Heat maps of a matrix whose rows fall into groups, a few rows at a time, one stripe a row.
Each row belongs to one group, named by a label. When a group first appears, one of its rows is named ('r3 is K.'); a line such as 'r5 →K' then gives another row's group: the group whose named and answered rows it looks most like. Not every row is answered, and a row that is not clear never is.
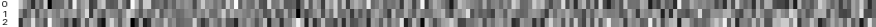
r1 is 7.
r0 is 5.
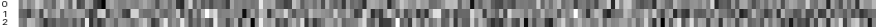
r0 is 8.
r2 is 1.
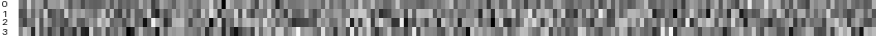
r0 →1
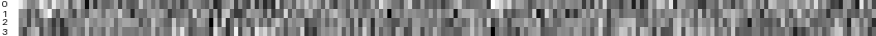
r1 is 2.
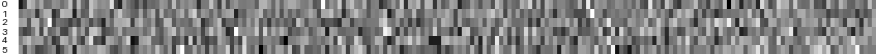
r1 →2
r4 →8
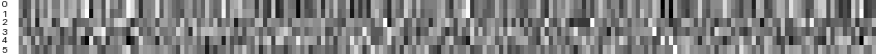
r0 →7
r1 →7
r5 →8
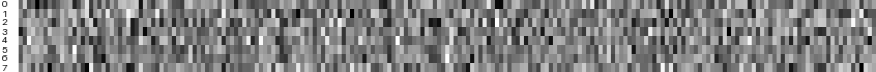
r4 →1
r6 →8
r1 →7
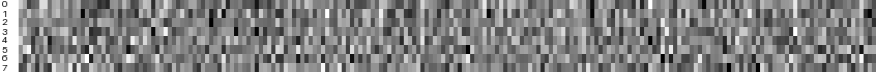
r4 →5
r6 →7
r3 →1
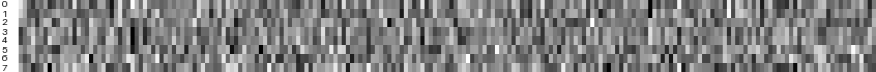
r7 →5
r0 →5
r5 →8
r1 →5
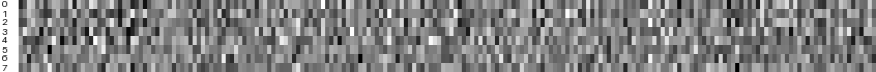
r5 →5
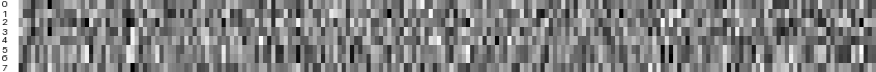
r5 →7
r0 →5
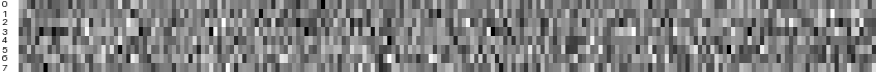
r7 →1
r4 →2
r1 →8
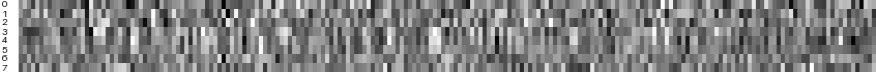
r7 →2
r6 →1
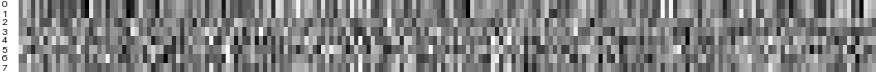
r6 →1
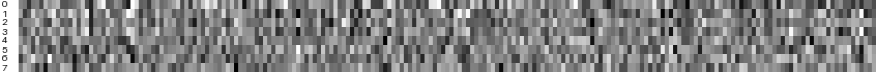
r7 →1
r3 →7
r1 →7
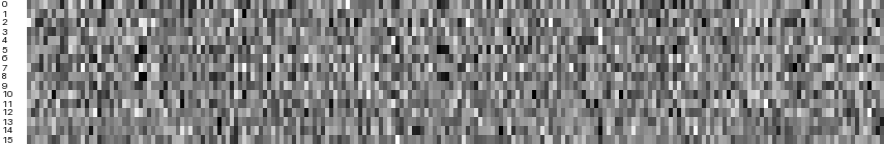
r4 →2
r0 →8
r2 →5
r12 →7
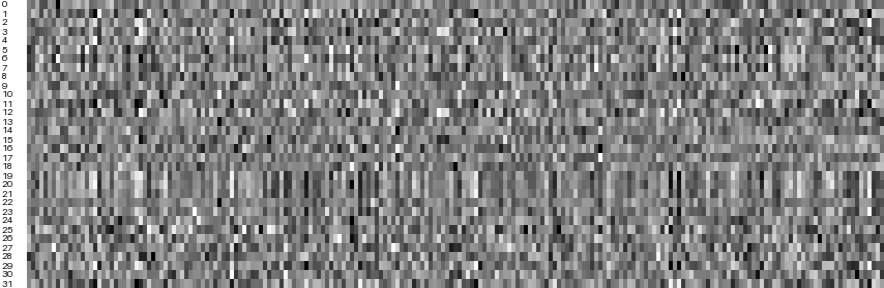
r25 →1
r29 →7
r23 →7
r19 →7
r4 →7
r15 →8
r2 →7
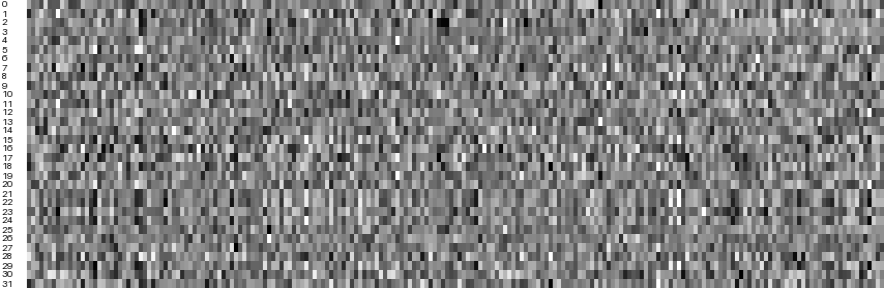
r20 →7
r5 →7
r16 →8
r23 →5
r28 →5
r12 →7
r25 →8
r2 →8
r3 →8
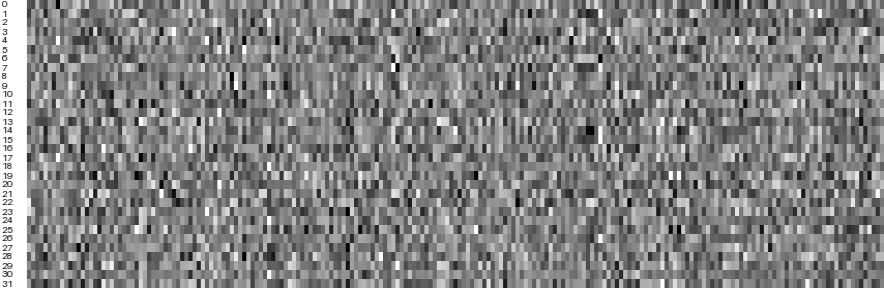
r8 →1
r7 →2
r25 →7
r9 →1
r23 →5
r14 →2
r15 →2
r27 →5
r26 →2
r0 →5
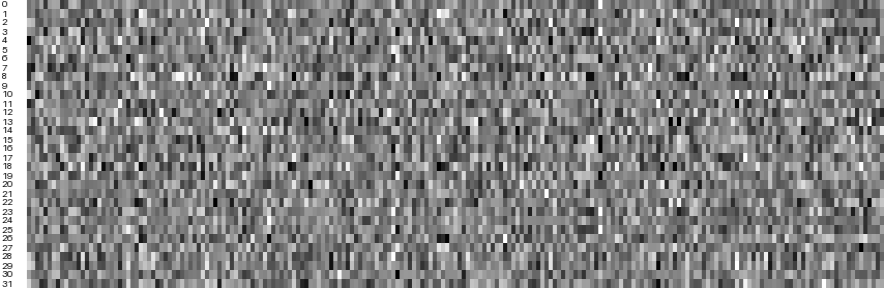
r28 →5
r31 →5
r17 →5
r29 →5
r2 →5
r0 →2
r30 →2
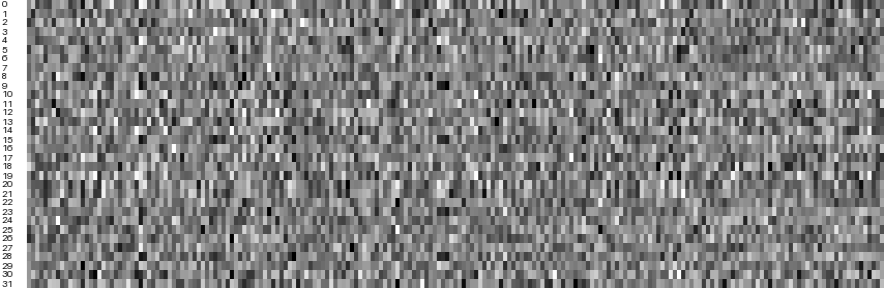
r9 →8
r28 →8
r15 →8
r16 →1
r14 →7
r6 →2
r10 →7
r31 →2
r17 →5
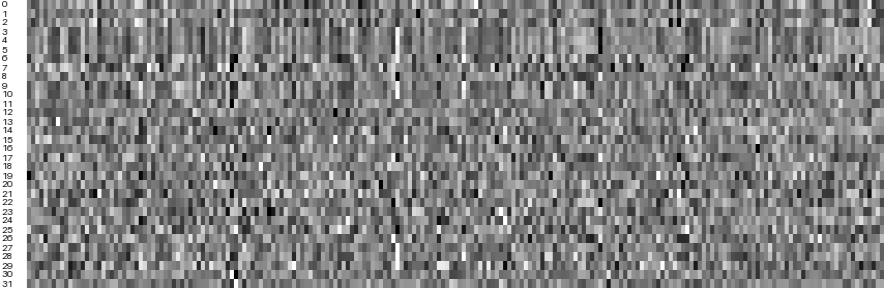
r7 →1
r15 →1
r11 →1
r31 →1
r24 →8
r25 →2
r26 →2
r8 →2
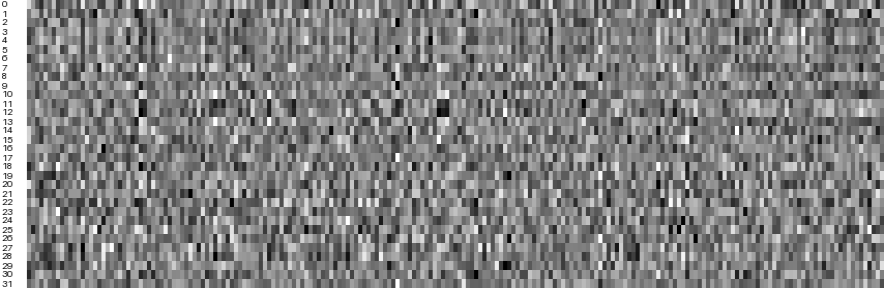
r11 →8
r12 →8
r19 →1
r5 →2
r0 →5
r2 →2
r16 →8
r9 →2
